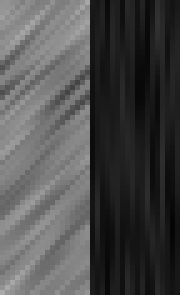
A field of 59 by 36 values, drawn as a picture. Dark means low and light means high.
It is made of 1 by 2 panels. Panel 1,1: middling, slanting up to the right. Panel 1,2: very low, streaked downward, faint in contrast.
